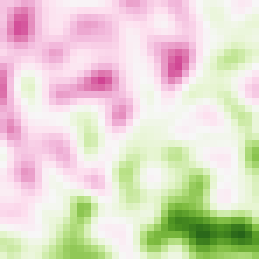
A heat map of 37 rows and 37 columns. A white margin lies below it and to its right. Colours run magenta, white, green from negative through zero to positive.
The bottom right is the ninth with the highest average. No regular stripes run through it. No lone cell stands out from its neighbours. The field is mottled with small blotches. The field climbs toward the bottom right.
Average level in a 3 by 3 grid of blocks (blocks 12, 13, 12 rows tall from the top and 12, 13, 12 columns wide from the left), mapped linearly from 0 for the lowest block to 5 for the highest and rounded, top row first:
002
123
235
